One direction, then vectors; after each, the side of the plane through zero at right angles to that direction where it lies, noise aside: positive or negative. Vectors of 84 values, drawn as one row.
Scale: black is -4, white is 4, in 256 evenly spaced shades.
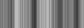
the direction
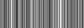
negative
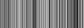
positive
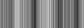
positive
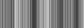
positive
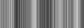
negative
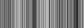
positive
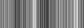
negative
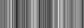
negative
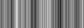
positive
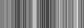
negative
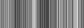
negative
